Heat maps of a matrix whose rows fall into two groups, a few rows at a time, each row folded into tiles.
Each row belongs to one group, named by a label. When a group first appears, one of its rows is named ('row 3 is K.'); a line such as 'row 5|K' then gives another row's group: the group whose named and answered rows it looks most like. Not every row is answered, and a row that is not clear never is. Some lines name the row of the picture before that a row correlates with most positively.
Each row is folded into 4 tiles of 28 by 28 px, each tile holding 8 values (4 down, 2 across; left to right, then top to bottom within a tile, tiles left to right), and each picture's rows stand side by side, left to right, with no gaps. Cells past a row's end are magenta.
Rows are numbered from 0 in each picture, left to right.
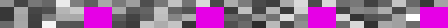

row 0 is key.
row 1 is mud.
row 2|key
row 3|key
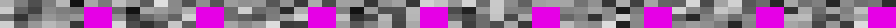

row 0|mud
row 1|mud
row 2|key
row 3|mud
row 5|key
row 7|key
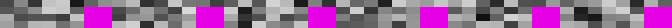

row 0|mud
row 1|key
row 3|key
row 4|key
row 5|mud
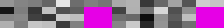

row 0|key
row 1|key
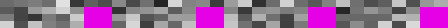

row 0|mud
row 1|key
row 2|mud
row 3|key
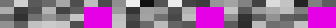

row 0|mud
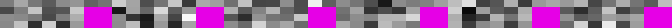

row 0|key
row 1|key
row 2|mud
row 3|key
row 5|key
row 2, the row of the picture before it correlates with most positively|0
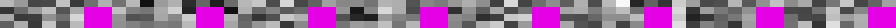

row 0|key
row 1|mud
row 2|key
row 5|mud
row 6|mud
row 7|key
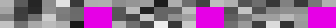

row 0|mud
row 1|key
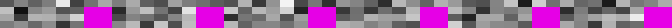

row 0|mud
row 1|key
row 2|mud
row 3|key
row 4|mud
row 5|key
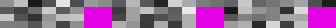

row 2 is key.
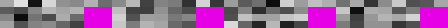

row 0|mud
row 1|mud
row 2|key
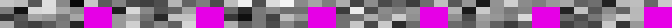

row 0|mud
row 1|key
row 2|mud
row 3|key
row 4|mud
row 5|key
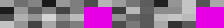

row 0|key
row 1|key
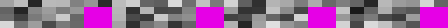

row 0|mud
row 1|mud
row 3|mud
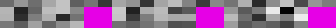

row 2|mud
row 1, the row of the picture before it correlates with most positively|1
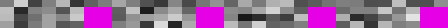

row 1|key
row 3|key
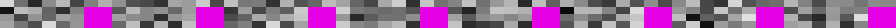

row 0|key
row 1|key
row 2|key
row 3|mud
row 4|mud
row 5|key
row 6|key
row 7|key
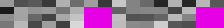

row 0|key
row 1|key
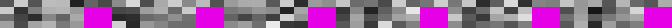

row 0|mud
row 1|mud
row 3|key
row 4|mud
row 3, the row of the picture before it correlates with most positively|0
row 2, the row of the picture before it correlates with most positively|1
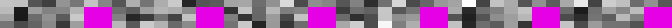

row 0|mud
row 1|mud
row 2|key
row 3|key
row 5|mud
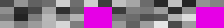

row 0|mud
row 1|key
